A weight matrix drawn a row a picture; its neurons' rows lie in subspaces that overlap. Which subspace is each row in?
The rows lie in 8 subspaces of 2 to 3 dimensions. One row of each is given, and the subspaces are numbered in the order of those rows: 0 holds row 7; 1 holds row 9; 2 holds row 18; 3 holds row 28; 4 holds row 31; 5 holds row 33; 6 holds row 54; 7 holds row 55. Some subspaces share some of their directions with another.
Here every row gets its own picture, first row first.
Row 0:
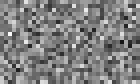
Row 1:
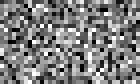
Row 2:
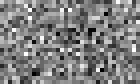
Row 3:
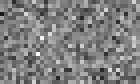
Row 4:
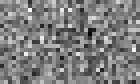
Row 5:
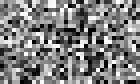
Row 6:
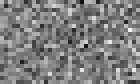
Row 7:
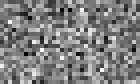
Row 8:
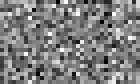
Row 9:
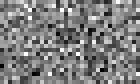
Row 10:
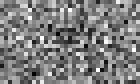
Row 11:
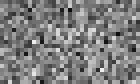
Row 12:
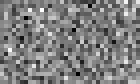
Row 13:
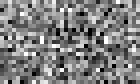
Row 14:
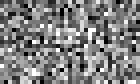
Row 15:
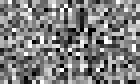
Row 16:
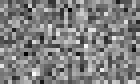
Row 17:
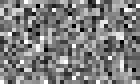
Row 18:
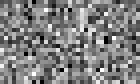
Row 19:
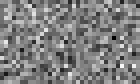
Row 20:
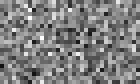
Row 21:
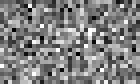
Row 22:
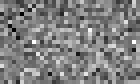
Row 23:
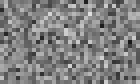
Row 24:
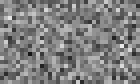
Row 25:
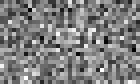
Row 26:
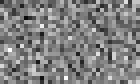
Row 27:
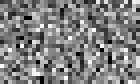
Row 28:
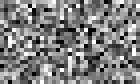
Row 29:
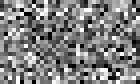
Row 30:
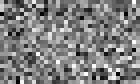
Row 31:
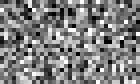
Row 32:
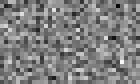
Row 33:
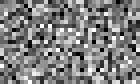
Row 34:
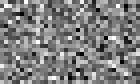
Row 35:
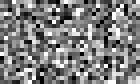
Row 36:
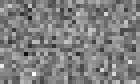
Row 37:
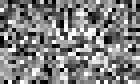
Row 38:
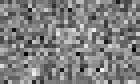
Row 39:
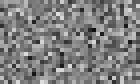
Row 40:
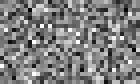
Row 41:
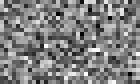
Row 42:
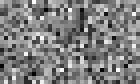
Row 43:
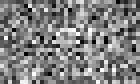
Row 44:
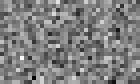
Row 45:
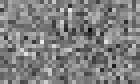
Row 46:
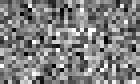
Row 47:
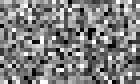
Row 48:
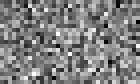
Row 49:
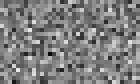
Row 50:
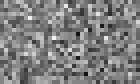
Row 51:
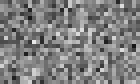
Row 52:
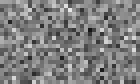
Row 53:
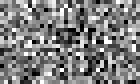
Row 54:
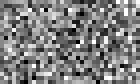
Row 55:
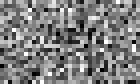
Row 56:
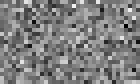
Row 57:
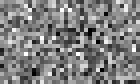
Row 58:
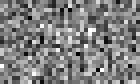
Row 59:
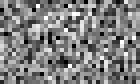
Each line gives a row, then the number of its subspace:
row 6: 7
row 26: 6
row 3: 2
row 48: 0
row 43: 6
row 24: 3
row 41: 7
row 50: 7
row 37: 5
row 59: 4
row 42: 2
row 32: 0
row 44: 1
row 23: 4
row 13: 5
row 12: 6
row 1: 5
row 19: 3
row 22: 2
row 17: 4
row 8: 1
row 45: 5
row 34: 0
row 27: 6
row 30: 2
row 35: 1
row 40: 5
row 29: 2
